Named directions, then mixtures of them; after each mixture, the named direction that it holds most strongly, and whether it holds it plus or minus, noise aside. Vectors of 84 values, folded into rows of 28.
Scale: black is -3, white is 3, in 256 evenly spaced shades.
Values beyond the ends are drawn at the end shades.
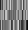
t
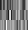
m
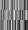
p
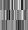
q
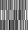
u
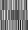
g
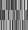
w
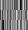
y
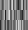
q, minus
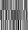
g, plus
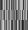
y, minus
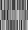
g, minus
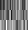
m, plus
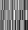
p, plus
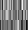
t, plus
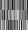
g, minus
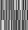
y, minus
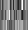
q, minus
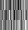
p, minus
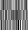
g, plus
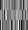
t, plus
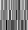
m, minus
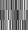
w, plus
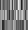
q, plus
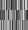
w, plus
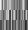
m, minus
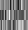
q, minus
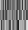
t, minus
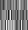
m, plus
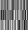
u, minus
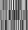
g, plus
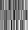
p, minus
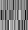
u, minus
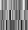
m, minus
